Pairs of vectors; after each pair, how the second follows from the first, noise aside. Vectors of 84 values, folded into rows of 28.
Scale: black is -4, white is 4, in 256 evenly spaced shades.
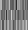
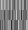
reversed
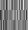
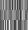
wrapped around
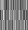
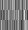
reversed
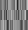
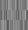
shrunk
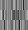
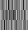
reversed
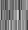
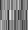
reversed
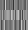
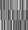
wrapped around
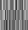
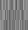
shrunk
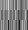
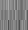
shrunk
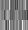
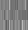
shrunk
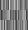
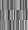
wrapped around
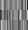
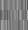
shrunk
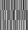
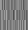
shrunk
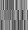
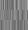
shrunk
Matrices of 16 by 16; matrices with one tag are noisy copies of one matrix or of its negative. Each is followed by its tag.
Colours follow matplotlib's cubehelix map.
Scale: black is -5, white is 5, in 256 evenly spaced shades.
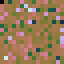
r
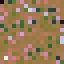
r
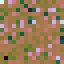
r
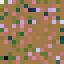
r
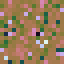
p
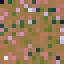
r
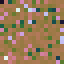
r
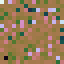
r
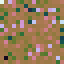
r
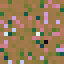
p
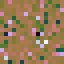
p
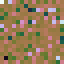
r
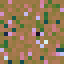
p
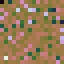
r
